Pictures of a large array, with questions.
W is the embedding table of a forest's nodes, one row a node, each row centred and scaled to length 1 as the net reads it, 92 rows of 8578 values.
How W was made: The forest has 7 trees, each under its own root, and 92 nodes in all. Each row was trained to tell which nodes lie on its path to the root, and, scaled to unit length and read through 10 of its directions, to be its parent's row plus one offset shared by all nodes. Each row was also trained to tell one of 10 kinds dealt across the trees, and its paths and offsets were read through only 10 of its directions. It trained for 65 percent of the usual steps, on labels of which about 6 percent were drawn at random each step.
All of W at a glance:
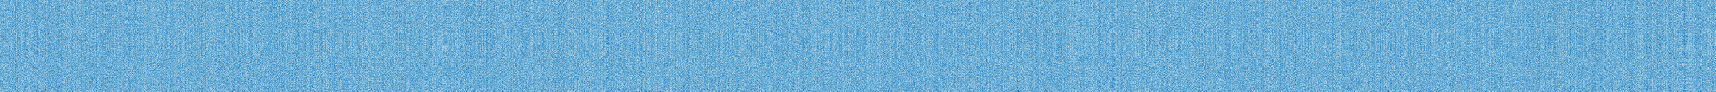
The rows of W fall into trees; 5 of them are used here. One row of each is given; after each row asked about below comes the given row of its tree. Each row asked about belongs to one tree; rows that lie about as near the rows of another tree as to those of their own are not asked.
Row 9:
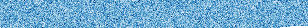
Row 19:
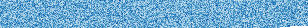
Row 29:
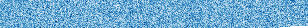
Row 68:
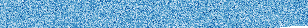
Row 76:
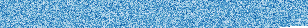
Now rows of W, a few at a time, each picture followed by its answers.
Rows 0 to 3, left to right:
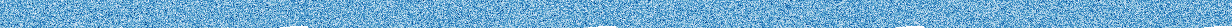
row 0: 19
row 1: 68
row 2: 19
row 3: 9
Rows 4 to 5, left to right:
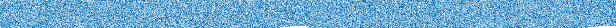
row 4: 19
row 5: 29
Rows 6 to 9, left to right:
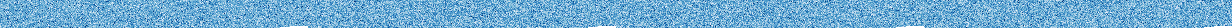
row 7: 9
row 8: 68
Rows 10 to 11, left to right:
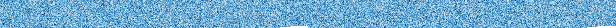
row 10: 9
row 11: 68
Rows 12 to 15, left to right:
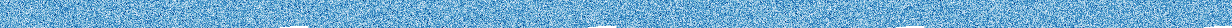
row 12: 76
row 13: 29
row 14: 19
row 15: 68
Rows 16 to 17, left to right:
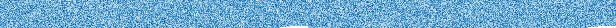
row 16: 29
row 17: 19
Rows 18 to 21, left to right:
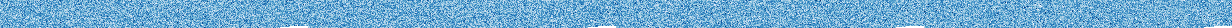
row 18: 9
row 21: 29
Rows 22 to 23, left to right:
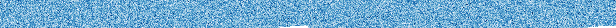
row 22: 76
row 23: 68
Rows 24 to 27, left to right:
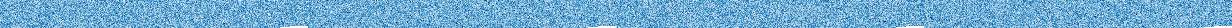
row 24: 19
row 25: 76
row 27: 68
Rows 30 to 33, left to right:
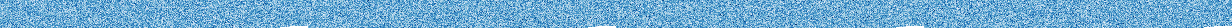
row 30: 9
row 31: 9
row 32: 9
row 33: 19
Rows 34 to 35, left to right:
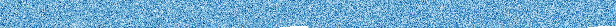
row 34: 19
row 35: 68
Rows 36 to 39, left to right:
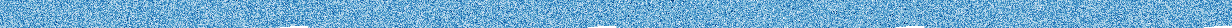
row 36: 68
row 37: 68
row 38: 29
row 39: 29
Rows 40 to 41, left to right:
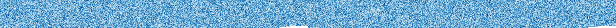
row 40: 68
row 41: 9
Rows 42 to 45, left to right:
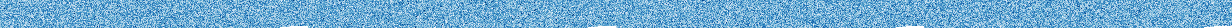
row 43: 68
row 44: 68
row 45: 19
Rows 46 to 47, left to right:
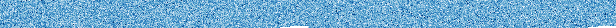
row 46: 19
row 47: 29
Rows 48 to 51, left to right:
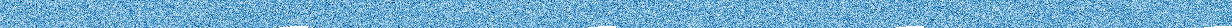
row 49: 19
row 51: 9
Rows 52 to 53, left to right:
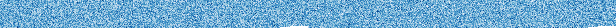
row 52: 29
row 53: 68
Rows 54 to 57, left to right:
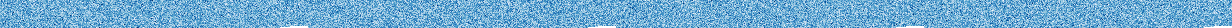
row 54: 9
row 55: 9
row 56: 68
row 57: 68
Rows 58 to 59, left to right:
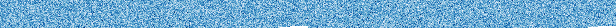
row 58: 76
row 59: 19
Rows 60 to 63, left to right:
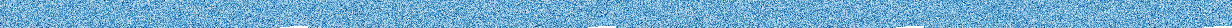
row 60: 19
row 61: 19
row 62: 9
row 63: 76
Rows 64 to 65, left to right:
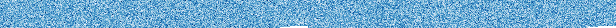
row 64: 19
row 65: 76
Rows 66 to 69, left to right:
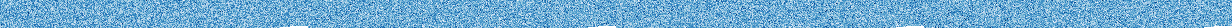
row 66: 68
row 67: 9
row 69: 9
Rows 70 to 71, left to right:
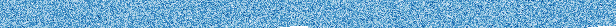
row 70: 76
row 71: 19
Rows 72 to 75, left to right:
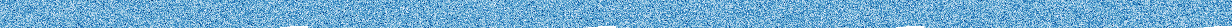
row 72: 9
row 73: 76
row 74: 29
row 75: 68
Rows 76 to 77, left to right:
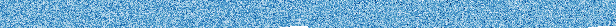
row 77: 9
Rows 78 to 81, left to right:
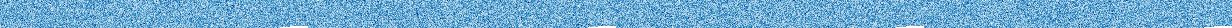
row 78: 68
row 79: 19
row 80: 19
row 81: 9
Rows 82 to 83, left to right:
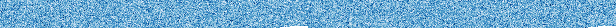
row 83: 19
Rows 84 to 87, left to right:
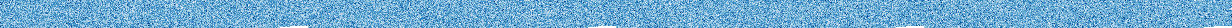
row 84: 76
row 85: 68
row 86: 19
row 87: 68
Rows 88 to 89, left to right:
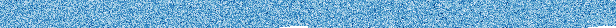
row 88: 29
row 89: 19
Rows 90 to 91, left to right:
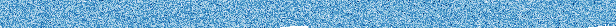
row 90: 68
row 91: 9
